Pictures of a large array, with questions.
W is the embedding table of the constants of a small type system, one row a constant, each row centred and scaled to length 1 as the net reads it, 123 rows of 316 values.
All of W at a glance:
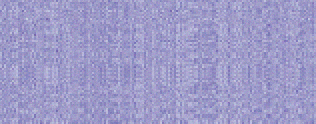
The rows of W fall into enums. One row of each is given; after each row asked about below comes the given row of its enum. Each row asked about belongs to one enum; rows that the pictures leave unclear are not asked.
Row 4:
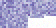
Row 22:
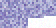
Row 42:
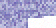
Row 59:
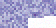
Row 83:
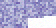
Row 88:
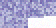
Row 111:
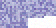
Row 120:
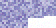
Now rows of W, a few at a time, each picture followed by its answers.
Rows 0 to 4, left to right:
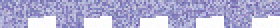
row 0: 88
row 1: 111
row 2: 22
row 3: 42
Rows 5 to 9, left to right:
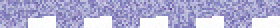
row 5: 42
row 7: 22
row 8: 111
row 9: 120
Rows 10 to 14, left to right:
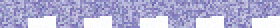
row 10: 83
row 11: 83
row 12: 111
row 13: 42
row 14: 83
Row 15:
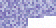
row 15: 22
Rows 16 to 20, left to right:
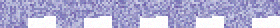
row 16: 111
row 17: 42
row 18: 4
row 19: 4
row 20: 59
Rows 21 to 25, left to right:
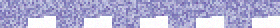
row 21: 22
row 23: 83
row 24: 42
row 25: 88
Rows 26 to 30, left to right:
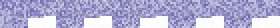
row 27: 22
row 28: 22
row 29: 120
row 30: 120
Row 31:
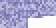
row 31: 42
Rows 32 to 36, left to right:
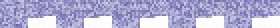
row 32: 83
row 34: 42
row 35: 88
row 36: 88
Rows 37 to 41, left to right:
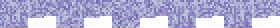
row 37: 111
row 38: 88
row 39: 120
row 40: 111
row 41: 111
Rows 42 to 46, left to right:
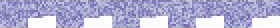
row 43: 120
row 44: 88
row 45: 83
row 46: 120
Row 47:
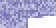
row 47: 42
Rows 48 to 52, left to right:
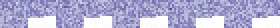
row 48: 88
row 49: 4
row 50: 88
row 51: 111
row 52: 59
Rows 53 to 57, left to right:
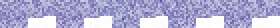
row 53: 120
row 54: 120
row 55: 59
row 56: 22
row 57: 120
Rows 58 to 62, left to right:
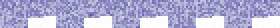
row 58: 88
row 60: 88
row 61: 111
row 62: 88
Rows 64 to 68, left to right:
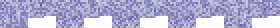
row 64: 111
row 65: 120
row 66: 120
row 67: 120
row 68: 83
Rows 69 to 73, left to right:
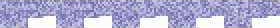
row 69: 42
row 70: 42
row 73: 83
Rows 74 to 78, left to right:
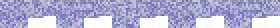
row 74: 120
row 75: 42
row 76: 83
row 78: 42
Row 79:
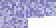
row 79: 88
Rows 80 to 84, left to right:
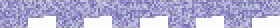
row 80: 22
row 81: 120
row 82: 42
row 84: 42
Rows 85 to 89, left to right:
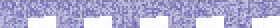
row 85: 88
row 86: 88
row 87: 111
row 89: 83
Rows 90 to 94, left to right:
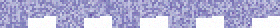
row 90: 111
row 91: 59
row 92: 111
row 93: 88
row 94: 22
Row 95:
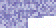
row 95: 42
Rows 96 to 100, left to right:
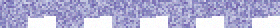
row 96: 4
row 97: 120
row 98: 88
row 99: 83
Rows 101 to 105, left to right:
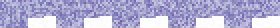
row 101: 111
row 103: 120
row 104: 22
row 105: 42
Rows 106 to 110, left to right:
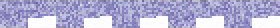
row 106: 42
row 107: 59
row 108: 111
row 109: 120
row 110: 111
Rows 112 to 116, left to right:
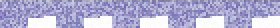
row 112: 22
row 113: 111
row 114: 88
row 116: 88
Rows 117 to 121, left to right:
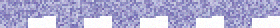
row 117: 42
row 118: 83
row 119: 120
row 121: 22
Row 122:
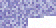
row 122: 22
